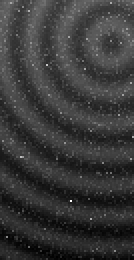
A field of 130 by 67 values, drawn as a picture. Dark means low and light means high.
Concentric rings centre on the top right. Overall the values sit about 20% of the way up the scale. There is an overall slope up to the top.
